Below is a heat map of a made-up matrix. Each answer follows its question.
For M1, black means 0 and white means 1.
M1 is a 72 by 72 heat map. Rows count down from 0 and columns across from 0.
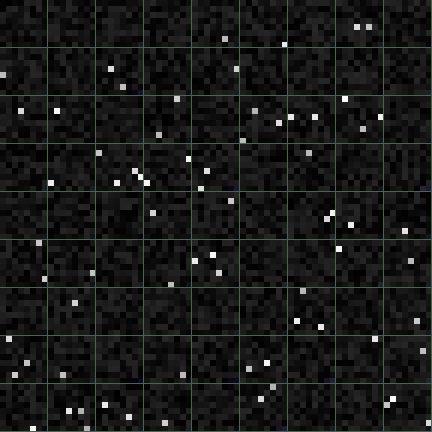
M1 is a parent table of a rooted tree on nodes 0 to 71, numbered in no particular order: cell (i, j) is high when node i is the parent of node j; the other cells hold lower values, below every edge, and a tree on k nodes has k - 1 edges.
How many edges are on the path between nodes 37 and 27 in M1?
3
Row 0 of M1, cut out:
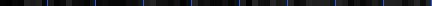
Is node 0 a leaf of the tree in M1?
yes
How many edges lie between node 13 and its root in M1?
3
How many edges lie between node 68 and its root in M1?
2
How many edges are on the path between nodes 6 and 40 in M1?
1
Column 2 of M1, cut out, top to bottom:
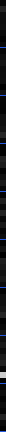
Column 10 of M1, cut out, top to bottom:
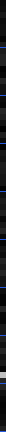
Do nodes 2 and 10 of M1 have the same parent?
yes
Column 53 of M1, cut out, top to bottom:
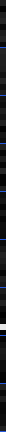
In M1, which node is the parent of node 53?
54
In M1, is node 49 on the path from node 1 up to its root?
no
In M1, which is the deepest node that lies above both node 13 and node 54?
68
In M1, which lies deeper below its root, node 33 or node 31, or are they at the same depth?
node 33
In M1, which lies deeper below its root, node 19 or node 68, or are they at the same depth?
node 19
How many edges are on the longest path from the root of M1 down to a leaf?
47
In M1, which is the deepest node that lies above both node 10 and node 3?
18
